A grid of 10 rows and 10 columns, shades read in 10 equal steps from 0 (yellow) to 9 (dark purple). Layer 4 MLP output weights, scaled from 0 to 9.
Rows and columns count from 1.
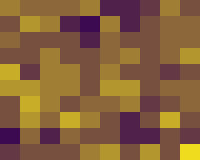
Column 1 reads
4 6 5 6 2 3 6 6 9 7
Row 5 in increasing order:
2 4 4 4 6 6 6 6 7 7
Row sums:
56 58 58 51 52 42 50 48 68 47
